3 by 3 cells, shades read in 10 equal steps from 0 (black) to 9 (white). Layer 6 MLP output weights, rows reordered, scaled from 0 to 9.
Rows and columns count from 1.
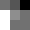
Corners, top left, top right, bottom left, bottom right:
4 0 9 4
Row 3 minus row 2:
0 -1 0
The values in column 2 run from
3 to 5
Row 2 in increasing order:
4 5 9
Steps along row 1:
down down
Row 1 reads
4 3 0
